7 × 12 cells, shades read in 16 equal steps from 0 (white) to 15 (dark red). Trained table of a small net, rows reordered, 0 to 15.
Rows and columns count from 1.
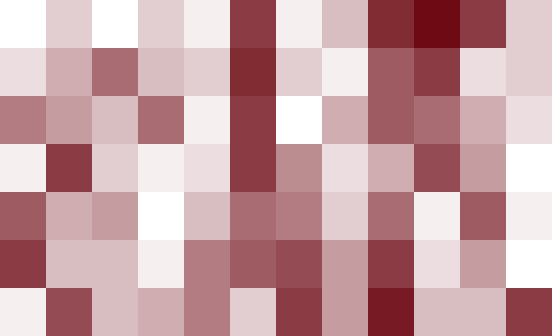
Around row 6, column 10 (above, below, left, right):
1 4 12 6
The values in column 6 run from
3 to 13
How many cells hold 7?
1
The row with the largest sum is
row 7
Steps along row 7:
up down up up down up down up down same up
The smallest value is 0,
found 6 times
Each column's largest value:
12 12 9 9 8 13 12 6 14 15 12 12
